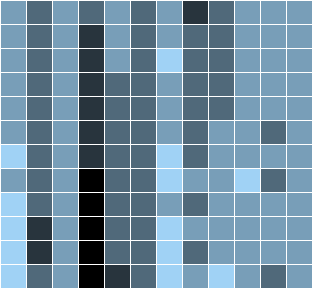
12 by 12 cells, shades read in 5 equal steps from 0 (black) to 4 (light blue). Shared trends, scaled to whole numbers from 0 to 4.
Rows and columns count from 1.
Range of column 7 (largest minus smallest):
1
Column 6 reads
2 2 2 2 2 2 2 2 2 2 2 2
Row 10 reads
4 1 3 0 2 2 4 3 3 3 3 3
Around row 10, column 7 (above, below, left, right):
3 4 2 3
